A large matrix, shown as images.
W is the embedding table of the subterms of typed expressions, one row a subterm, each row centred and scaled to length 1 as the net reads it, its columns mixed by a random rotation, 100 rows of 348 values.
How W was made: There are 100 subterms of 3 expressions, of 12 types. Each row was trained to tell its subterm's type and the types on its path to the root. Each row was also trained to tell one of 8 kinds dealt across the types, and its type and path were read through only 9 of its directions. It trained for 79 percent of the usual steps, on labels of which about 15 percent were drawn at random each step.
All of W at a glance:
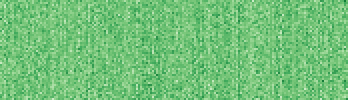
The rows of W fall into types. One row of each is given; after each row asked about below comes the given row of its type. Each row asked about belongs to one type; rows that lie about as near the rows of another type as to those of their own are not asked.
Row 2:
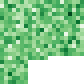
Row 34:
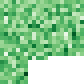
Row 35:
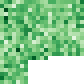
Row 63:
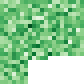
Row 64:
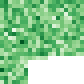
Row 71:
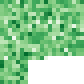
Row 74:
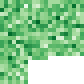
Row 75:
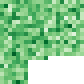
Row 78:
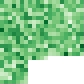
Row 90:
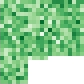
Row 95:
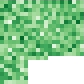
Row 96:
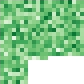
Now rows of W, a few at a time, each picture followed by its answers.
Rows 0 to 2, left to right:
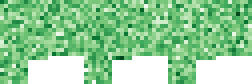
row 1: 75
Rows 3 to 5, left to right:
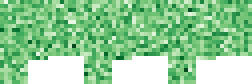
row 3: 75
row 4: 90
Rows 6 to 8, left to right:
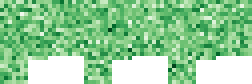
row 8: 95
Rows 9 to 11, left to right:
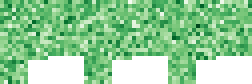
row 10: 96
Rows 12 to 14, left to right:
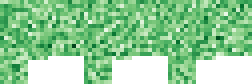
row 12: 74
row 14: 90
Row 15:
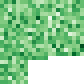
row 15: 90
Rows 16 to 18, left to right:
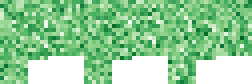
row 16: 64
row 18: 2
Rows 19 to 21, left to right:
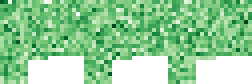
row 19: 96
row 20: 63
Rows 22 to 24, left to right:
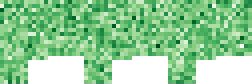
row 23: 63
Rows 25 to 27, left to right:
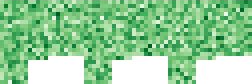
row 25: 75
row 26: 34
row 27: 90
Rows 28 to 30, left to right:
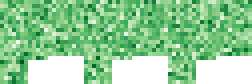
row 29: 95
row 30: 74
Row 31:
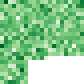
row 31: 78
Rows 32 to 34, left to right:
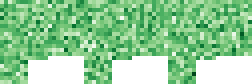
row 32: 74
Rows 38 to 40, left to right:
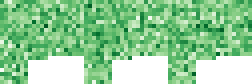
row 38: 63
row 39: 75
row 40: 74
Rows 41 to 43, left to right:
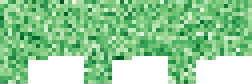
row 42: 2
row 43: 63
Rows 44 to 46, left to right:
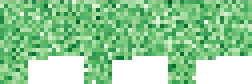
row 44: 63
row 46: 71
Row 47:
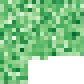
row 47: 96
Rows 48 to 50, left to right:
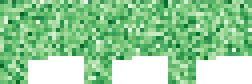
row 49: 90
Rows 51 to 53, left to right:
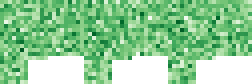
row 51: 96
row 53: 34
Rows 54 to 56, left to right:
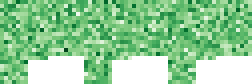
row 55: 71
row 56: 63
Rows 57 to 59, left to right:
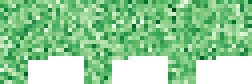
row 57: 63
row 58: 71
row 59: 35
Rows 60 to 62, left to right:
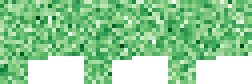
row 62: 75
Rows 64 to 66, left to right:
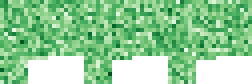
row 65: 34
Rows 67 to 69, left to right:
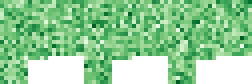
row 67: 64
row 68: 71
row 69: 90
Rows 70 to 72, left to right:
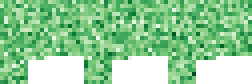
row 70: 34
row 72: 34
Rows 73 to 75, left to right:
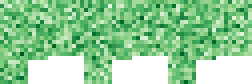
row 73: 90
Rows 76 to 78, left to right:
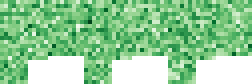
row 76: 2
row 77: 35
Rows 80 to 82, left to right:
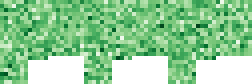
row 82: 75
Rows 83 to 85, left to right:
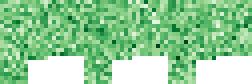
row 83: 2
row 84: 75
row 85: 74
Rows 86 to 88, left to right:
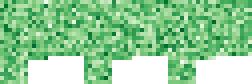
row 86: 74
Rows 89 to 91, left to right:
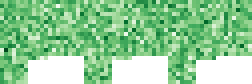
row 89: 64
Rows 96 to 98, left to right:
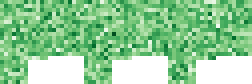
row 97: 78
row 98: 74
